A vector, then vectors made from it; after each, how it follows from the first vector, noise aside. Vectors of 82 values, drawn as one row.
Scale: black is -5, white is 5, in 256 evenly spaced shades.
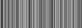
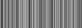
copied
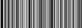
scaled up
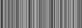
copied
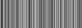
copied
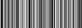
scaled up
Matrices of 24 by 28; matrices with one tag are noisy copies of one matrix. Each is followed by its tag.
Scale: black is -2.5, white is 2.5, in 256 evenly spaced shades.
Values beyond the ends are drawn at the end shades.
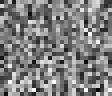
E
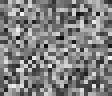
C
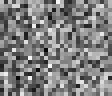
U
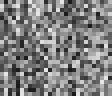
U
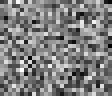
C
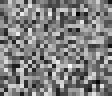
C
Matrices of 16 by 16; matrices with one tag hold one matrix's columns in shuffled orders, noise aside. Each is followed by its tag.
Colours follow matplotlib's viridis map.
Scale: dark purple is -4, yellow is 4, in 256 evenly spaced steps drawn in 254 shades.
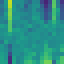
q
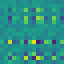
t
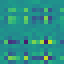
t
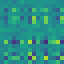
t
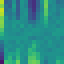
q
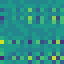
t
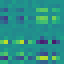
t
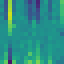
q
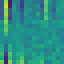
q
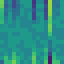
q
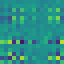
t
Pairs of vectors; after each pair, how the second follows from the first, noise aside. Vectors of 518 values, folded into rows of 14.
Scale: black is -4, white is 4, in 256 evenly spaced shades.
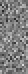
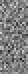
wrapped around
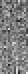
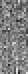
copied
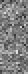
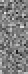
sign-scrambled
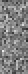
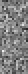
copied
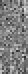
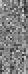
negated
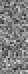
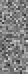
sign-scrambled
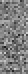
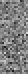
copied
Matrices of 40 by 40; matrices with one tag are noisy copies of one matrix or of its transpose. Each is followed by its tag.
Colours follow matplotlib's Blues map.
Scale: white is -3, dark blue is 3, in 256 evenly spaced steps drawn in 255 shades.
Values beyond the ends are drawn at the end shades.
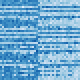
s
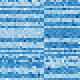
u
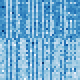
s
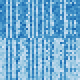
s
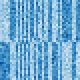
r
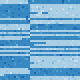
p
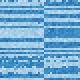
u
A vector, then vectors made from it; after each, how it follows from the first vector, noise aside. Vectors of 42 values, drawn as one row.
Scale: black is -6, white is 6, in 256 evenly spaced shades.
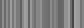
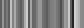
scaled up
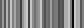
scaled up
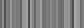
copied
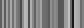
scaled up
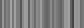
copied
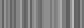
negated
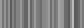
negated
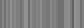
shrunk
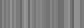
shrunk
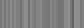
shrunk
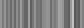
negated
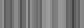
sign-scrambled
